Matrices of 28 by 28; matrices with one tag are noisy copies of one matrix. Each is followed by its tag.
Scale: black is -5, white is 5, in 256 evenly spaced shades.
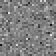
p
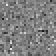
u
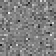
p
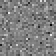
p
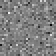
p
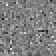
u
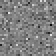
p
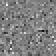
u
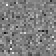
u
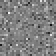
p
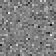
p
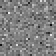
p
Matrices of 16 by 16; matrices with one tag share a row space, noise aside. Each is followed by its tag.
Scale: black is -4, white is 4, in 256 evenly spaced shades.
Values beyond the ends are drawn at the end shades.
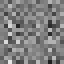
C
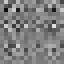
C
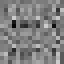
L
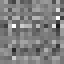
L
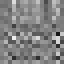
L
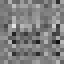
L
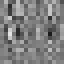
C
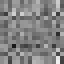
L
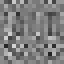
C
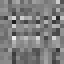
L
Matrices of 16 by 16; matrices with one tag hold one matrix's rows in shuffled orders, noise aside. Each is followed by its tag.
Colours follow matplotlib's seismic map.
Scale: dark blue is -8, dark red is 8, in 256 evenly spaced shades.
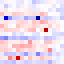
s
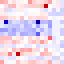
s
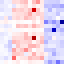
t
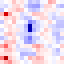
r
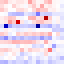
s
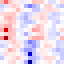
r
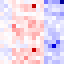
t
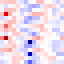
r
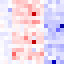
t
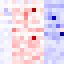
t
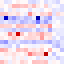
s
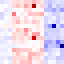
t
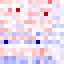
s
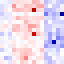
t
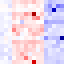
t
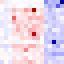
t
